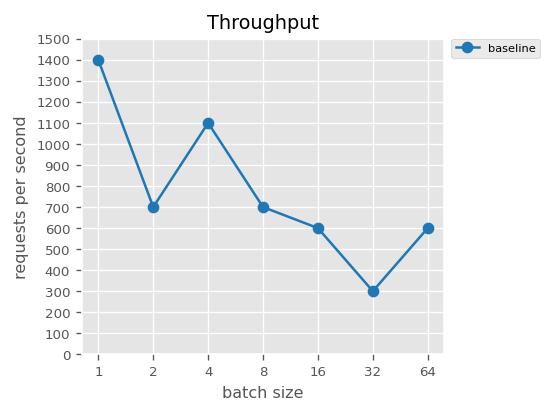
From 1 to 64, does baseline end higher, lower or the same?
lower
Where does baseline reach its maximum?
1
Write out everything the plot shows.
Title: Throughput
x-axis: batch size, ticks 1 2 4 8 16 32 64
y-axis: requests per second, ticks 0 100 200 300 400 500 600 700 800 900 1000 1100 1200 1300 1400 1500
Legend: baseline
Values:
baseline: 1400 700 1100 700 600 300 600
